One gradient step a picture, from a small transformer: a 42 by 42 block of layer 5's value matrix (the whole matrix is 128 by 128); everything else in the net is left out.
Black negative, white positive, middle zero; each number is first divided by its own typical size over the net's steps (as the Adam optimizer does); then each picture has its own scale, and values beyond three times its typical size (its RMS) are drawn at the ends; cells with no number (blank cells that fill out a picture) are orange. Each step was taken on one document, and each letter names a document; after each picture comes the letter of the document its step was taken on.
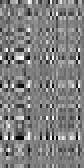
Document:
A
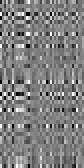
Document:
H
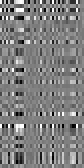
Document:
H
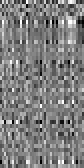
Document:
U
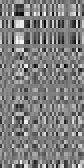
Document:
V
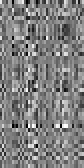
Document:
V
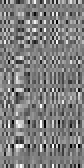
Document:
A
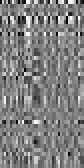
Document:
A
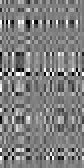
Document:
H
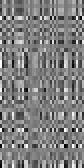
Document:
V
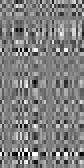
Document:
V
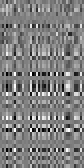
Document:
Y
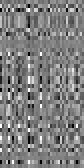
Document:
U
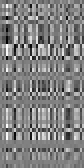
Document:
Y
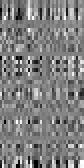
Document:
U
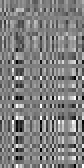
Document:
A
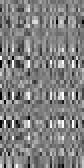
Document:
H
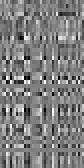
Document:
H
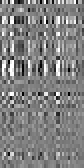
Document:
U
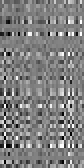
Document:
U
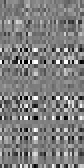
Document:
V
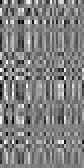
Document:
A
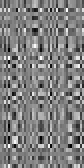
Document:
Y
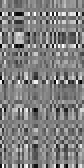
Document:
V
